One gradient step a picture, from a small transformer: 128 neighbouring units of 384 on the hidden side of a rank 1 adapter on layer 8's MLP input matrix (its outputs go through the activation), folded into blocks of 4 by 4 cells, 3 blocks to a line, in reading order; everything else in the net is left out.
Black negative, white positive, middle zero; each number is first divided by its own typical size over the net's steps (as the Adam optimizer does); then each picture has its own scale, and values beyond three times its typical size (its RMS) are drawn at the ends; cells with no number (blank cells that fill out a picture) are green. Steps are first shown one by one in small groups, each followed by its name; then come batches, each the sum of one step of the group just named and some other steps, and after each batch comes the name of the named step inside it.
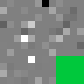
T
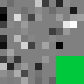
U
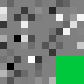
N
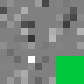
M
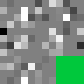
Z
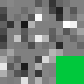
U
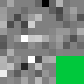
T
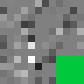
M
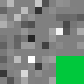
M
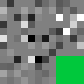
N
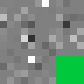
M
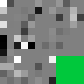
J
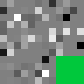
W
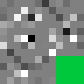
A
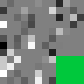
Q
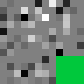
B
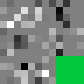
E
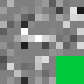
B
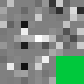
E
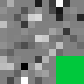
E
